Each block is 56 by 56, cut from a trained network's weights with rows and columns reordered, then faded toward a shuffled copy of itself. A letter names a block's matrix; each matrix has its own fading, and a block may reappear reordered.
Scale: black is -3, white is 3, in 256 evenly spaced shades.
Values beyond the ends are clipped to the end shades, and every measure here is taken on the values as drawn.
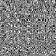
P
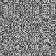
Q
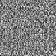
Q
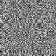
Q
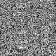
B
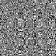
P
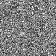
B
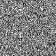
B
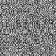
Q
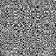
P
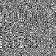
P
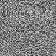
Q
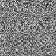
Q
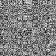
Q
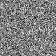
B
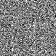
B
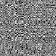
P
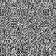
Q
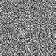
Q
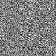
Q
